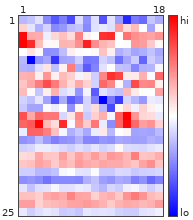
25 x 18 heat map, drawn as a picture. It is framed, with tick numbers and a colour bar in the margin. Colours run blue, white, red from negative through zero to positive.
Stripes running across repeat 5 times from top to bottom. There is no overall slope. The bottom part is calmer, past a seam about 60% of the way down. The ninth with the lowest average is the centre. Streaks run across, left to right.
